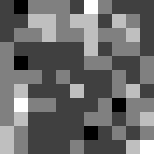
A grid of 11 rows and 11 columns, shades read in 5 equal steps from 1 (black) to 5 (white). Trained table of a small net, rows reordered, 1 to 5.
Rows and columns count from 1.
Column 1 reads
2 2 2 3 3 3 3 3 3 4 4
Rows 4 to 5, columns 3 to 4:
2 2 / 2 2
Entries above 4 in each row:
1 0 0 0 0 0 0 1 0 0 1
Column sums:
32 31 28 28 26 28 32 27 28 32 31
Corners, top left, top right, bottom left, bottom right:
2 2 4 5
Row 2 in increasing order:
2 2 2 2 3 3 4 4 4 4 4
